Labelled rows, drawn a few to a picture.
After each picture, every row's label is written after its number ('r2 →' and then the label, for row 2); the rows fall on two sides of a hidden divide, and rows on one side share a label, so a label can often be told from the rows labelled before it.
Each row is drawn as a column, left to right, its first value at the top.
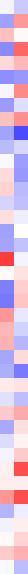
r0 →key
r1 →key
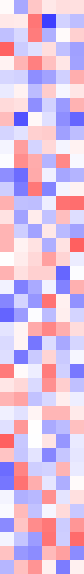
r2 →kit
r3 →key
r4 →key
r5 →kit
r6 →key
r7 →key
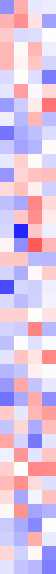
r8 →key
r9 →key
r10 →key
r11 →key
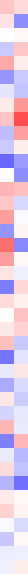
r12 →key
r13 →kit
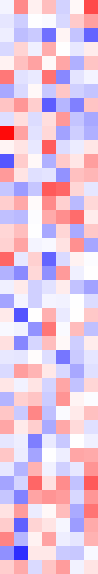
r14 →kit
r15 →kit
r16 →key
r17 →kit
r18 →key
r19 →key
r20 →key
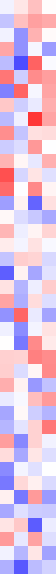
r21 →kit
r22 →key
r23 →kit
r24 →kit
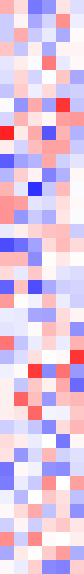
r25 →kit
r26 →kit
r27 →kit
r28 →key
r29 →kit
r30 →key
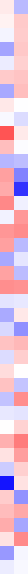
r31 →kit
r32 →kit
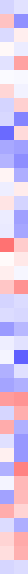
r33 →key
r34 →key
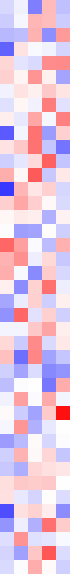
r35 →key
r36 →key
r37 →kit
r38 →key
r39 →key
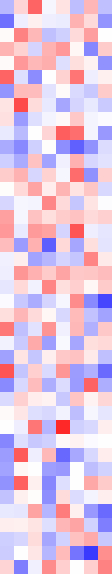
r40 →kit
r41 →key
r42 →key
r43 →kit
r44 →kit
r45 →kit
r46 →key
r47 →key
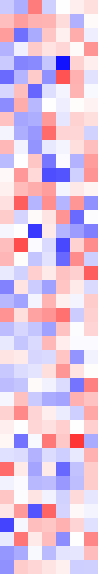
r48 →key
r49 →key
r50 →key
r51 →kit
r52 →kit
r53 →kit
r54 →key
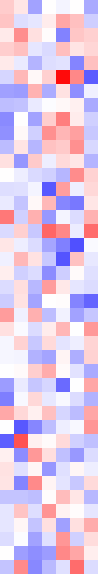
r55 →key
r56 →kit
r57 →key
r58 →kit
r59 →kit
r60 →kit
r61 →key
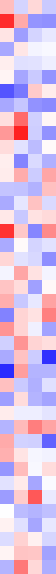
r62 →kit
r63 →kit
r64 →key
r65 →key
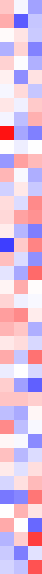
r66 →kit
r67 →key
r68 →key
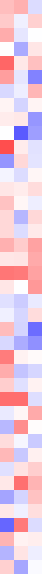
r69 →kit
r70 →key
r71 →key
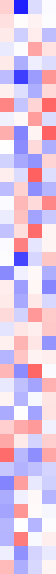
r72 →kit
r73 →key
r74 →kit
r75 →kit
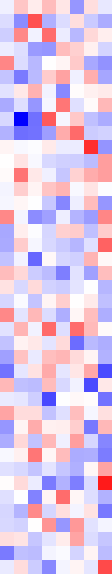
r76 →key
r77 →key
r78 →key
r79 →kit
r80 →kit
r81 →kit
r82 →kit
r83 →key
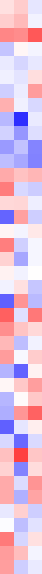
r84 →key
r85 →key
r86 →key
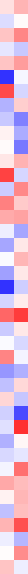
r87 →key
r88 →key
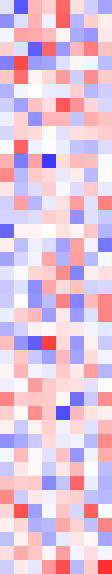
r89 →key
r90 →kit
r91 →key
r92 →kit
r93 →kit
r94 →key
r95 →kit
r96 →kit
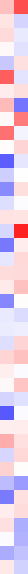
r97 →kit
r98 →kit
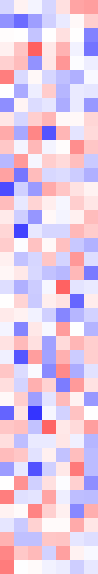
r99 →kit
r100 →key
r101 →kit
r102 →key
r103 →kit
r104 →key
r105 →kit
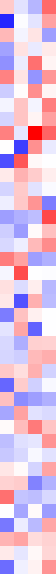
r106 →kit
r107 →key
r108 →kit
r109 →kit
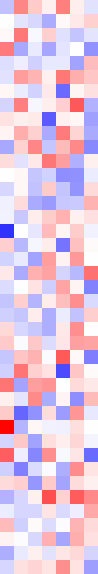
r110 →key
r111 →kit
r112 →kit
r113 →key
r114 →kit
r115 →kit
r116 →key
